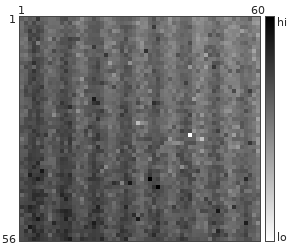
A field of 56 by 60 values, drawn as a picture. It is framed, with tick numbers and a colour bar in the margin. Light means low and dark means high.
Stripes running up and down repeat 8 times from left to right. No single row or column stands out from its neighbours. The field climbs toward the bottom left. The top right is the ninth with the lowest average.
